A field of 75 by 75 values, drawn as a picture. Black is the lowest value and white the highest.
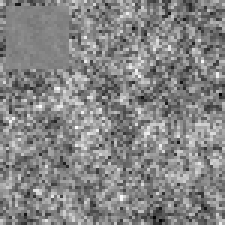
No single row or column stands out from its neighbours. An odd patch, calmer than its surroundings, sits in the top left. The values follow a bell shape. There are no regular stripes. The top left is the calmest part.
